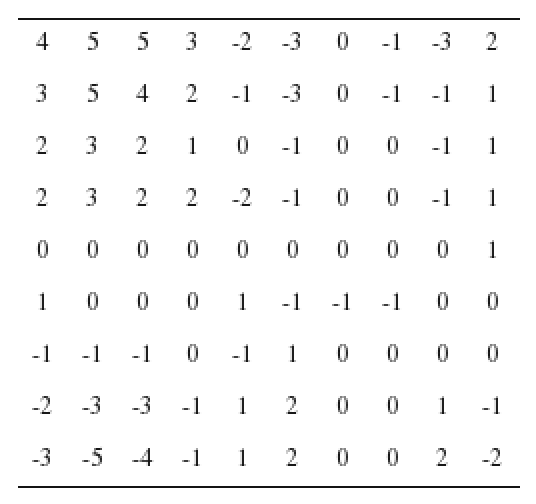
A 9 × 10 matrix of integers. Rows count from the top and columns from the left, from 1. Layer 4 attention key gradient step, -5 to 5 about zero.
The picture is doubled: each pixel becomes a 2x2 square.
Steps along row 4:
up down same down up up same down up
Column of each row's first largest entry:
2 2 2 2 10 1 6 6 6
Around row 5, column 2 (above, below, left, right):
3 0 0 0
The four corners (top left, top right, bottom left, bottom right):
4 2 -3 -2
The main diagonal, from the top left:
4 5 2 2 0 -1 0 0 2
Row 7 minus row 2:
-4 -6 -5 -2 0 4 0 1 1 -1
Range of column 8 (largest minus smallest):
1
